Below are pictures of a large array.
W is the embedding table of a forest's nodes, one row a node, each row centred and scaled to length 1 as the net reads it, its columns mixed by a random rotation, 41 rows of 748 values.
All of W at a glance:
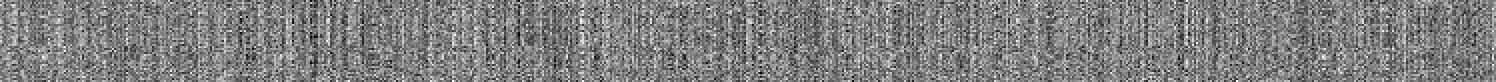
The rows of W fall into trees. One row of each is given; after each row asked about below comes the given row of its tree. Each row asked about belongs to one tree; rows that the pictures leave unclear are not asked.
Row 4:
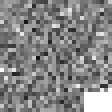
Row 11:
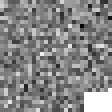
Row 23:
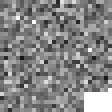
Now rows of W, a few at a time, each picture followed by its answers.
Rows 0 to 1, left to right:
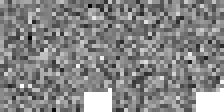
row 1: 23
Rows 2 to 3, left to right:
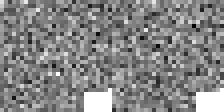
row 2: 11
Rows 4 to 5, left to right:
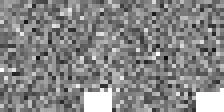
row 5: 11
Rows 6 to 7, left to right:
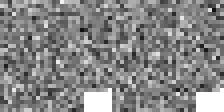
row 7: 11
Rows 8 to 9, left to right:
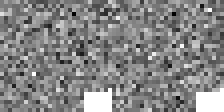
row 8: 4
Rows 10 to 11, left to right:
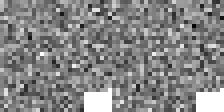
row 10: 11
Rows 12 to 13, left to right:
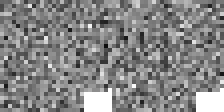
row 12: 4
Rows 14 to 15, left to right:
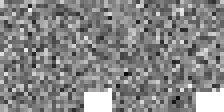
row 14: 11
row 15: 4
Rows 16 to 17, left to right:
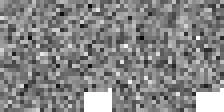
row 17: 11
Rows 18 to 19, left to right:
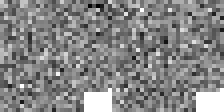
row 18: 11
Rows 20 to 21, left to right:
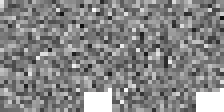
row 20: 11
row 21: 11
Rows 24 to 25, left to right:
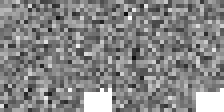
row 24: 4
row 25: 23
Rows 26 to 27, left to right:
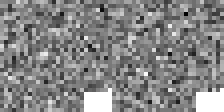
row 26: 11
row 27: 4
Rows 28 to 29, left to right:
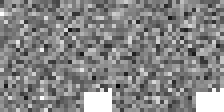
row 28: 4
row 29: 4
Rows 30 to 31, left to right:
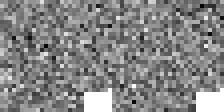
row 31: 11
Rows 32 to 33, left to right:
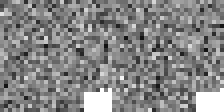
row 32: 4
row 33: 11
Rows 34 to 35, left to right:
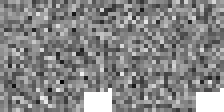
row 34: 4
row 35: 23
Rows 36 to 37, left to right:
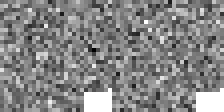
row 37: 23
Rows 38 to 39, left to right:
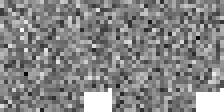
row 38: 11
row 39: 4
